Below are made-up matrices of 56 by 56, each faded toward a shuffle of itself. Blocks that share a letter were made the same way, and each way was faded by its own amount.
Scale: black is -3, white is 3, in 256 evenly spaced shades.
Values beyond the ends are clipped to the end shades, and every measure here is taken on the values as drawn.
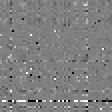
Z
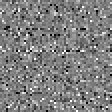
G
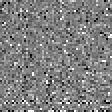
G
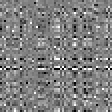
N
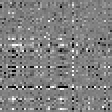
Z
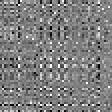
N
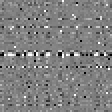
Z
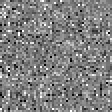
G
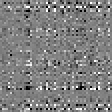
Z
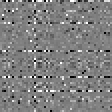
Z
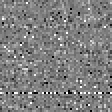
G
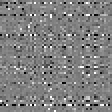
Z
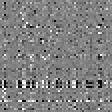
Z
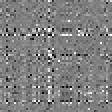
Z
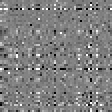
Z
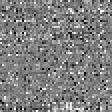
G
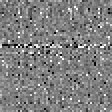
G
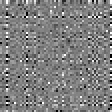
N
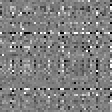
Z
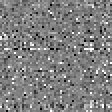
G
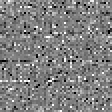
G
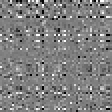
Z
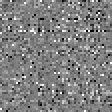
G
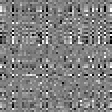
N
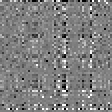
Z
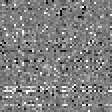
G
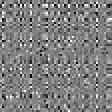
N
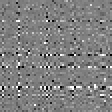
Z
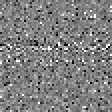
G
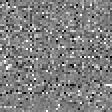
G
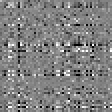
Z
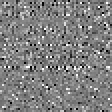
G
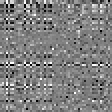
N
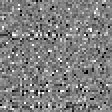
G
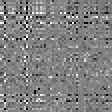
Z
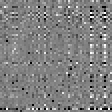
Z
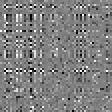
N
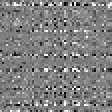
Z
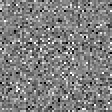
G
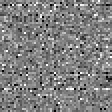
G
